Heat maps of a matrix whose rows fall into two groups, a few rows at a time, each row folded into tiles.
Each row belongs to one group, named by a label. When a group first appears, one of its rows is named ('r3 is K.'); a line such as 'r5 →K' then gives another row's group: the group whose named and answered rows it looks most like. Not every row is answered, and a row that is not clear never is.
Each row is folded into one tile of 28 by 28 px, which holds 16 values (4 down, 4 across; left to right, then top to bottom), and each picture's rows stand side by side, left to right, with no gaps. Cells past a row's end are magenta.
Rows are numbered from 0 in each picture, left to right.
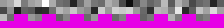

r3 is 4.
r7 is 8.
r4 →8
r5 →4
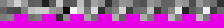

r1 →8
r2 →4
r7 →8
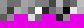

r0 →4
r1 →8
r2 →4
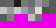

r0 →8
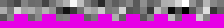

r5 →4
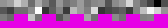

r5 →8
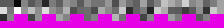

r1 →8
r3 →4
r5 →4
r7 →4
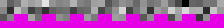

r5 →4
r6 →8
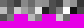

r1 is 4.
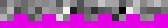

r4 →4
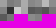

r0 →4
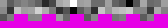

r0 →4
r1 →8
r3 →4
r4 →8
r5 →4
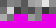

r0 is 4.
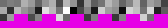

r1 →4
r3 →4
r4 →4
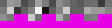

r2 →8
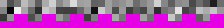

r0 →4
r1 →4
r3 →4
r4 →8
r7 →8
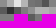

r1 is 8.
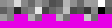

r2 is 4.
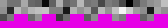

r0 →4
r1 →8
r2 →4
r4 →8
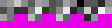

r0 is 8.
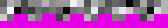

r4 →8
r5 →4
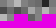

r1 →8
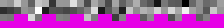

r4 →4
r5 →8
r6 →8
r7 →4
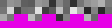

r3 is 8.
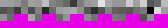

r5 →4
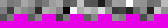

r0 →4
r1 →4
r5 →4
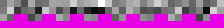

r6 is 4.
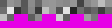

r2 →8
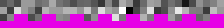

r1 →4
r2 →8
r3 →8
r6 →8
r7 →4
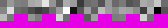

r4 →8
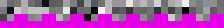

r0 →4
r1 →8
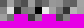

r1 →4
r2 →4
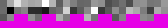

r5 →4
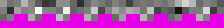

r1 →8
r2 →8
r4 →8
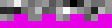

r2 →8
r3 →4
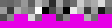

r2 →4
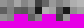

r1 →4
